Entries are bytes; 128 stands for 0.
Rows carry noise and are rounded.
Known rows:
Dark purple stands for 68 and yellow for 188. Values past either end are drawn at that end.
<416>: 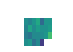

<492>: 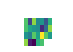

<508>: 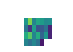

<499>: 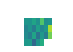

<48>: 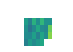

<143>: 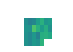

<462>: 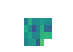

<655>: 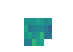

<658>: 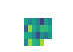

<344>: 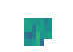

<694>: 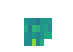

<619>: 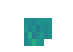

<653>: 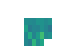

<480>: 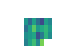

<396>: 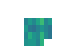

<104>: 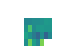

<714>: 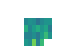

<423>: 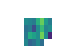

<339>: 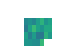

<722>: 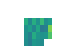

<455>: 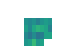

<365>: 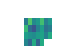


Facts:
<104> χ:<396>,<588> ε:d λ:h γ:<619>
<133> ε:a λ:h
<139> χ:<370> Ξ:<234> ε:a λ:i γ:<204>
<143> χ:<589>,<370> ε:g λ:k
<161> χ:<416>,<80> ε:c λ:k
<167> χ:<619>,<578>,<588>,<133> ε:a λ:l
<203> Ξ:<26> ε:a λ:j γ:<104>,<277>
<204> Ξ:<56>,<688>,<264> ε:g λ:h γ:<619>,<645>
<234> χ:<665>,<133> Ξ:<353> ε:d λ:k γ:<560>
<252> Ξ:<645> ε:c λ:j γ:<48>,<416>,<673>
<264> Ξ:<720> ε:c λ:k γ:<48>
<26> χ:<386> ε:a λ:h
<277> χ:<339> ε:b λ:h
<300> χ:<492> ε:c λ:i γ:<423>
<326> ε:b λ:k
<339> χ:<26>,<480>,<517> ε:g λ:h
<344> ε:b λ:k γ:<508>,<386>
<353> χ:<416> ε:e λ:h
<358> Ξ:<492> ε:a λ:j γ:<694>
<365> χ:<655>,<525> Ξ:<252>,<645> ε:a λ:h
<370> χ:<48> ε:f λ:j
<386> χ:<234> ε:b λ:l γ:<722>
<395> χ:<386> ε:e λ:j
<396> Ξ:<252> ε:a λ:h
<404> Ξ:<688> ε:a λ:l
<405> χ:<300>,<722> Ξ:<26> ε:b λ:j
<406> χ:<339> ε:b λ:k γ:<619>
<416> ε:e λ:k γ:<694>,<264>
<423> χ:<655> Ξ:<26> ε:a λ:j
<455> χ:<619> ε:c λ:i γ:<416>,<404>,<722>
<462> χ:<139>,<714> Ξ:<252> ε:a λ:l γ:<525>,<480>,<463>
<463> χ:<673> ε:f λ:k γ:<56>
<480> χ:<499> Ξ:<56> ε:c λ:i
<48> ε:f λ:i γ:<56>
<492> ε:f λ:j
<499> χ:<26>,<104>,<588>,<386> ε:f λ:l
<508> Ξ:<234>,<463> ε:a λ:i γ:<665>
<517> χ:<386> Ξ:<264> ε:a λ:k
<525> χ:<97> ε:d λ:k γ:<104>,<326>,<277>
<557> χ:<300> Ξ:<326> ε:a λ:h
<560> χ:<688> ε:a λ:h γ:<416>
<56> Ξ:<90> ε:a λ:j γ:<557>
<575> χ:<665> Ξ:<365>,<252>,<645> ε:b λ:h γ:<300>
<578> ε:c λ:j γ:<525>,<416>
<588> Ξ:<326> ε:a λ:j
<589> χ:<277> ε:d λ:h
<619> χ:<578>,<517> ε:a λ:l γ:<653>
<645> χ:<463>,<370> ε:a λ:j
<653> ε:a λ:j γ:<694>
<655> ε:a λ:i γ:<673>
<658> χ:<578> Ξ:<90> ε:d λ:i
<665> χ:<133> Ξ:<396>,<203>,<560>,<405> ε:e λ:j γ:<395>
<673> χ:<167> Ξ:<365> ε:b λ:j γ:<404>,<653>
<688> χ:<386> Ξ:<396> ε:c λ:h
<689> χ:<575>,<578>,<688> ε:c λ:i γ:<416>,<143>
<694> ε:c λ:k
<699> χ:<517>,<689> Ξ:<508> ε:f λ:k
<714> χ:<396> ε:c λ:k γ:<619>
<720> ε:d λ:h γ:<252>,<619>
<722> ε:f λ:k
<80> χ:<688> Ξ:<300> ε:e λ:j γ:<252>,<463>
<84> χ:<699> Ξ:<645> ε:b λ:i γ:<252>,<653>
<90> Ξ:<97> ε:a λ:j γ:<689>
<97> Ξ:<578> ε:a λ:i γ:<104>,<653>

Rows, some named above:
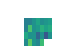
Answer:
<589>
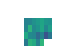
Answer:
<525>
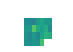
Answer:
<143>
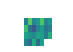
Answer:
<365>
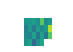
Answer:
<499>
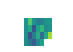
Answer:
<575>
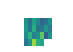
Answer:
<97>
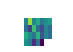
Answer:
<353>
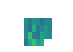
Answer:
<56>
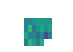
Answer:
<525>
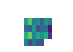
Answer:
<139>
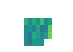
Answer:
<722>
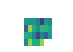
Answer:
<658>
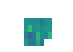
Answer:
<406>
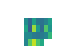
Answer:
<578>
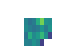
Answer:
<203>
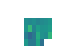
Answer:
<406>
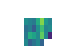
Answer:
<423>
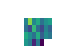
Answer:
<353>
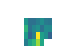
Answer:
<326>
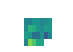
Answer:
<720>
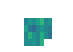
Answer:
<396>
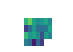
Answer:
<699>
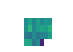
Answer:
<395>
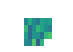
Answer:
<252>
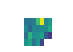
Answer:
<26>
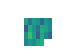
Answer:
<517>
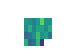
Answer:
<405>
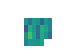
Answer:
<517>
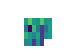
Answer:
<463>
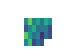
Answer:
<234>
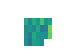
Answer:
<722>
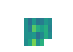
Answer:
<264>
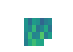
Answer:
<90>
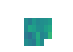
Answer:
<277>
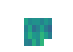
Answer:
<404>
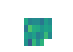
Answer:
<204>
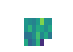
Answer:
<405>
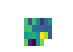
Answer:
<358>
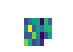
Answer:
<80>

